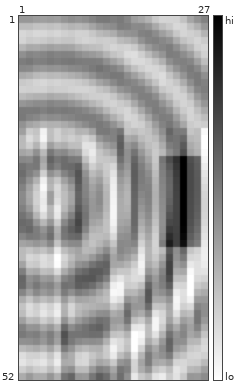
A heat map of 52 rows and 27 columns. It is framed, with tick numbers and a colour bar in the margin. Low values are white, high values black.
No overall slope runs across the table. No row or column stands out. An odd patch, higher than its surroundings, sits in the middle right. A horizontal seam about 30% of the way down splits the table, and the top part is calmer. The middle right is the ninth with the highest average. Rings spread out from the middle left.
